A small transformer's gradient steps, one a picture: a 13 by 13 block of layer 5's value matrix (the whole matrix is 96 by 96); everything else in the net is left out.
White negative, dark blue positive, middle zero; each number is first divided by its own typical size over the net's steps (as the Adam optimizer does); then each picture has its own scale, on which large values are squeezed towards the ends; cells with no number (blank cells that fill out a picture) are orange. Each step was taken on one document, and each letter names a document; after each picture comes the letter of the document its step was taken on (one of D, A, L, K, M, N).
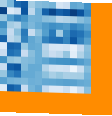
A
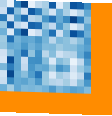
A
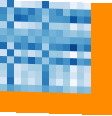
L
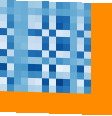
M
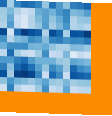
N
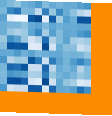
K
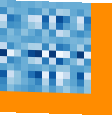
M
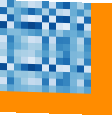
M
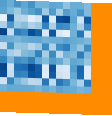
M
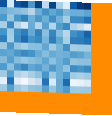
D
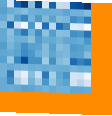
D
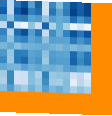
L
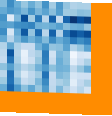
N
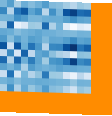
L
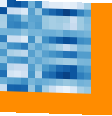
A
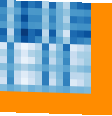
N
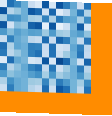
M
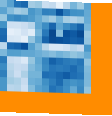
A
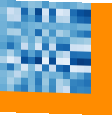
K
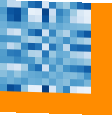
K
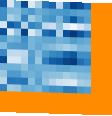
A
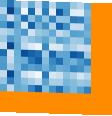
A
